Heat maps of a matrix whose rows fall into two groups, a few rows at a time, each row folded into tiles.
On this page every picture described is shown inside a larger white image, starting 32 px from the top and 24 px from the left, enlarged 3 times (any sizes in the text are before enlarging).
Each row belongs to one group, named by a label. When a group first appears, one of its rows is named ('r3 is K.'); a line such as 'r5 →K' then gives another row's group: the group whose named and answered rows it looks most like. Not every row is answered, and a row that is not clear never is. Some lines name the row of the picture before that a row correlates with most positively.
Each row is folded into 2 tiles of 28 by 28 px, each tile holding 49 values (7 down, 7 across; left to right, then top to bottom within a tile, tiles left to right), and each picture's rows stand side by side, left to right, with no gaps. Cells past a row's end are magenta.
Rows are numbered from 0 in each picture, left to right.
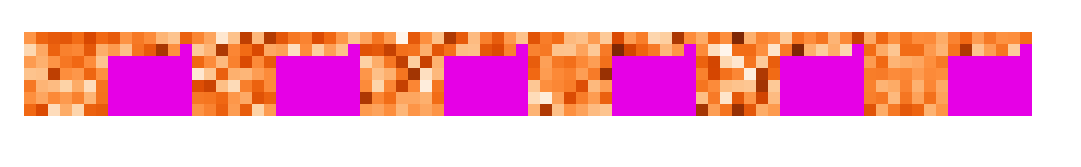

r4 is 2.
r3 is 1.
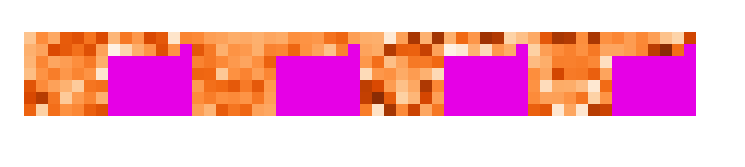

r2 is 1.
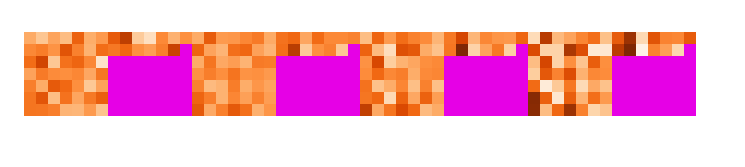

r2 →2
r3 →2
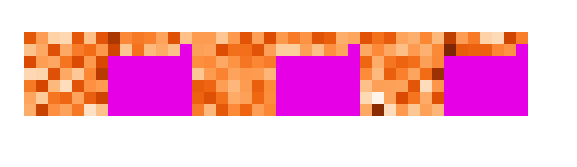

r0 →1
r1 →1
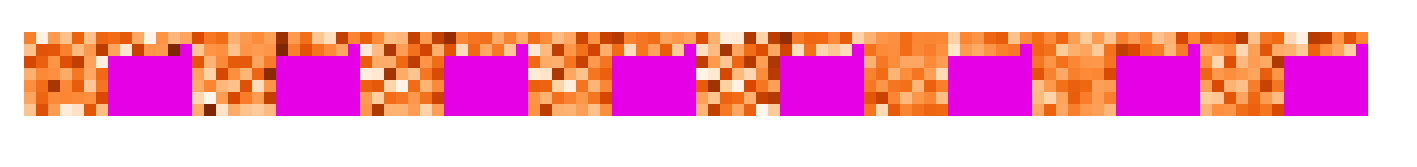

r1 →1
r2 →1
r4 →1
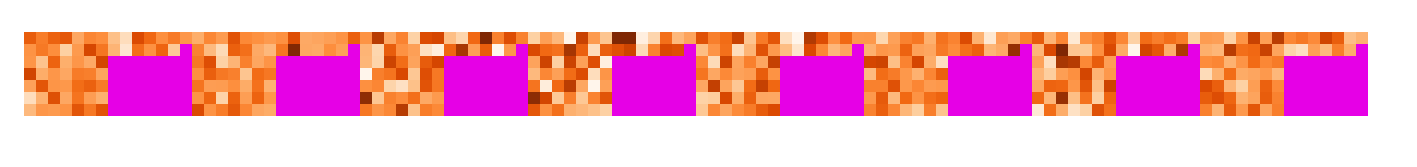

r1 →2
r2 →2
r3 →2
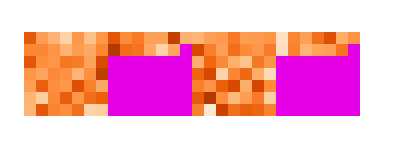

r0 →1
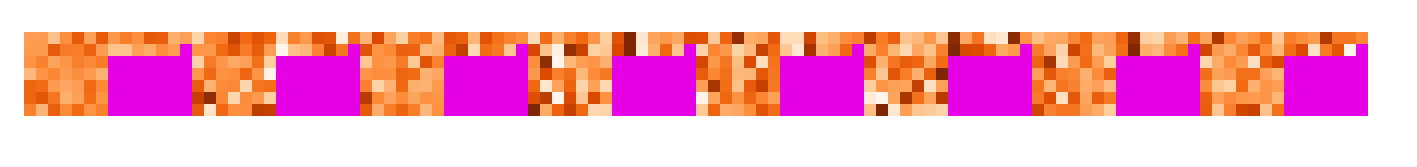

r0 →1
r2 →2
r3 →2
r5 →1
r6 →2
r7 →2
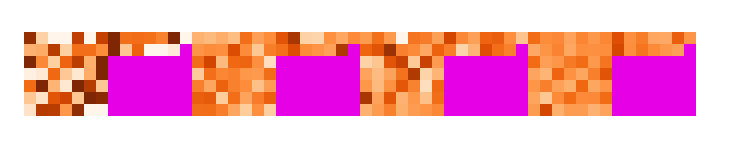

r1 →2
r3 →1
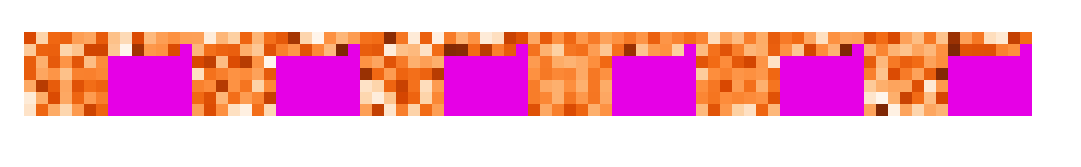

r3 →2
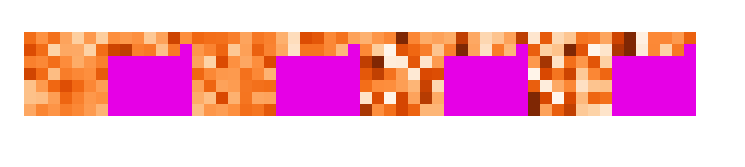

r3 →2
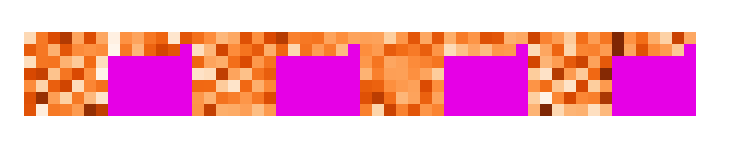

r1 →1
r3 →1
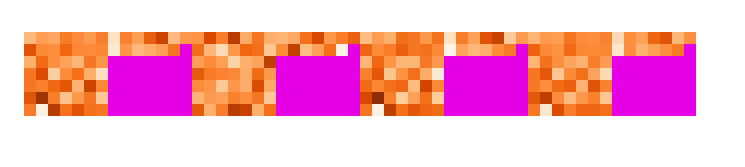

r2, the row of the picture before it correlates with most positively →2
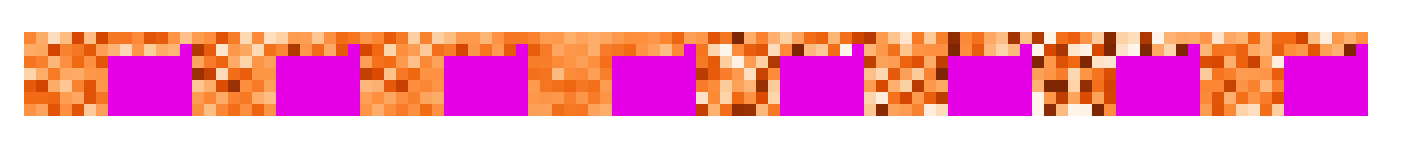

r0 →1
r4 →2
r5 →1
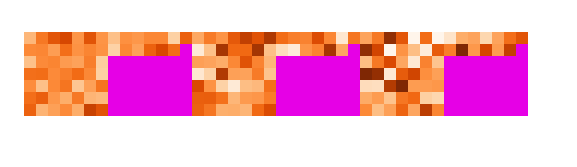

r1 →1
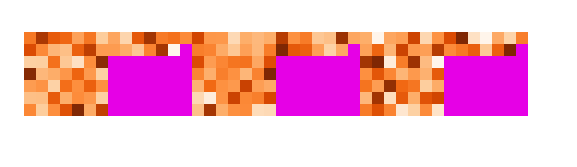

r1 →1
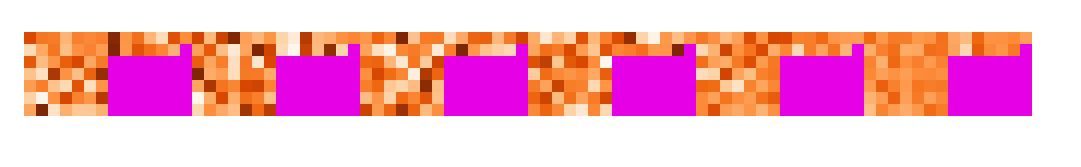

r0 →1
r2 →2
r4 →1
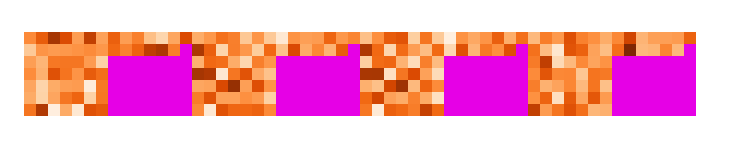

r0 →1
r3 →2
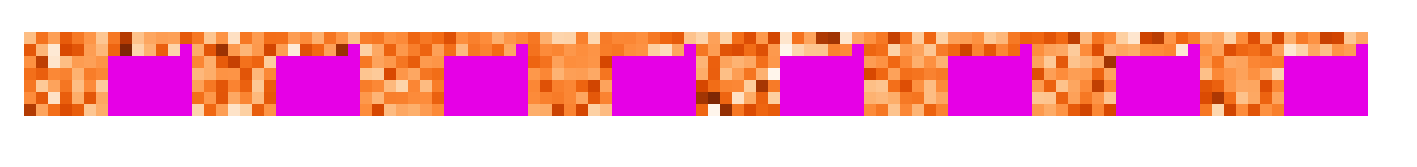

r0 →2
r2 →1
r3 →1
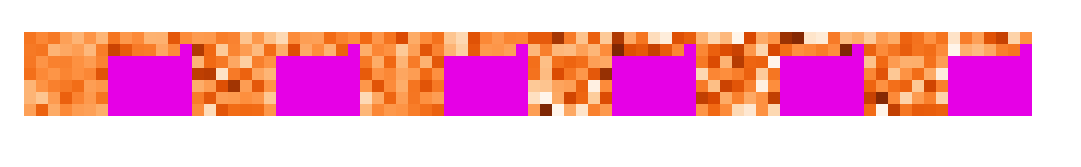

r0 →1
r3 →1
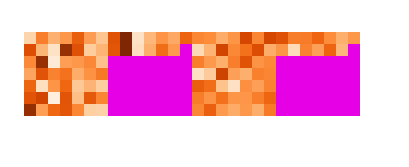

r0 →2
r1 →1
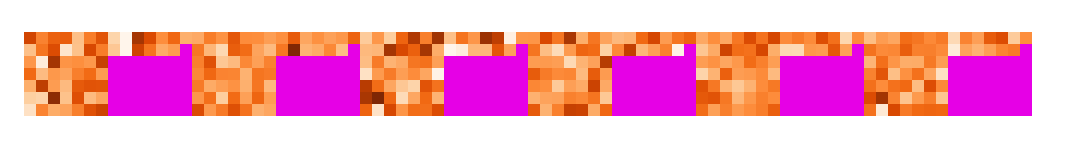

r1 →2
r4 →1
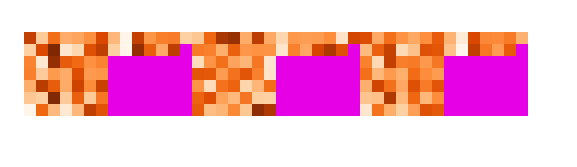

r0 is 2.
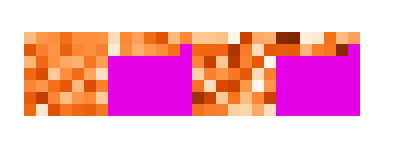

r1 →2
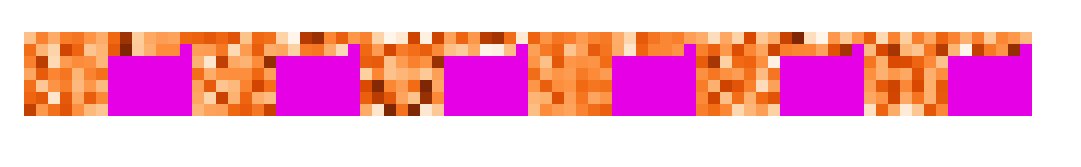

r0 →2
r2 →1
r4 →2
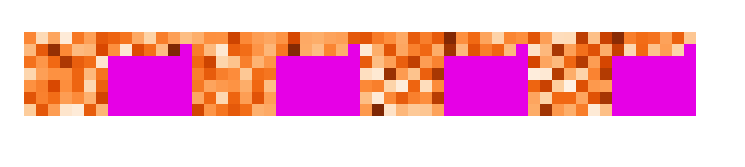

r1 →2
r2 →1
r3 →1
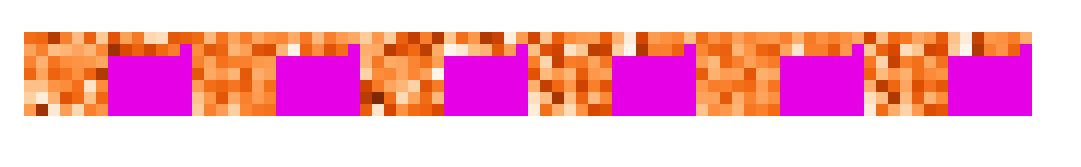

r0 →1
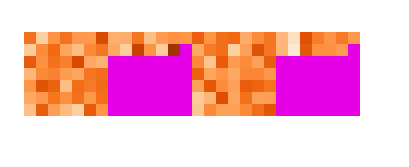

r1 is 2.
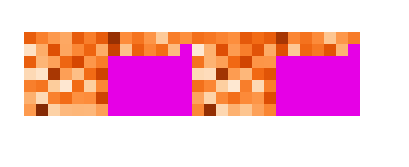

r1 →1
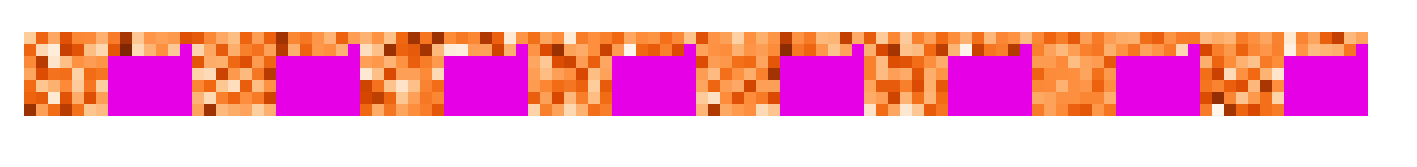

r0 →2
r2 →1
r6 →2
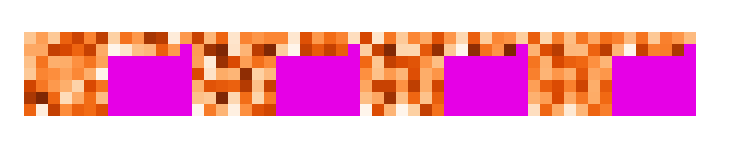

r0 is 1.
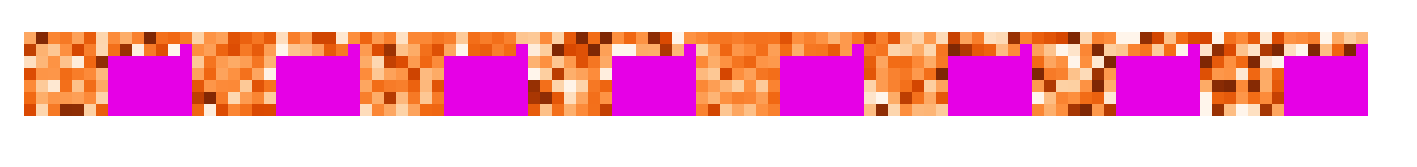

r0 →2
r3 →1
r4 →1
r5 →1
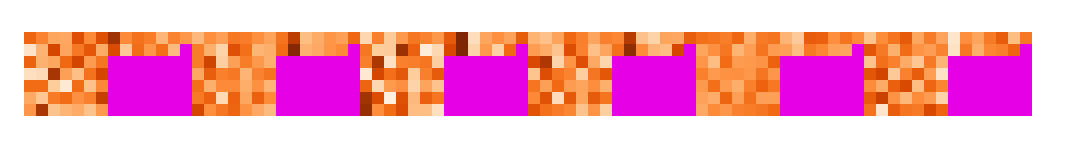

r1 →2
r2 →2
